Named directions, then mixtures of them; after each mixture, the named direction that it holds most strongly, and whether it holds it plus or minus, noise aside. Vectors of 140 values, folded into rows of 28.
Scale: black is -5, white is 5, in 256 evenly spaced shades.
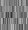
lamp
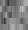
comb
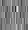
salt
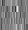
salt, plus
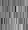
salt, plus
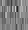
salt, minus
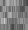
comb, minus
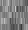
comb, minus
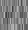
lamp, plus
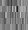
salt, minus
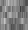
comb, minus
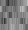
comb, plus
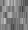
comb, minus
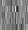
salt, minus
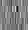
salt, minus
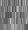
salt, plus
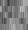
comb, plus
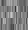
lamp, minus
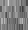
comb, minus
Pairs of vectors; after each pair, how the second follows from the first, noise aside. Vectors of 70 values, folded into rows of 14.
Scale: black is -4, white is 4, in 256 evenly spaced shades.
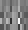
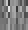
reversed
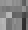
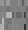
partly zeroed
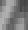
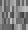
shuffled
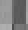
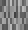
shuffled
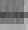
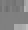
partly zeroed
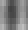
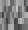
shuffled
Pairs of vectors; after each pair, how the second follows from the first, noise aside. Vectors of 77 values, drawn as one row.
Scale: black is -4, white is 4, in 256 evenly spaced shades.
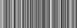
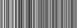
shuffled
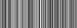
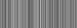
shrunk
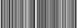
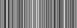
shuffled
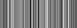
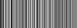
shuffled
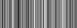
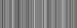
shrunk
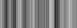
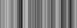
reversed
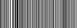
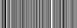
shuffled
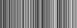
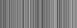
shrunk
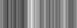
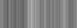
shrunk
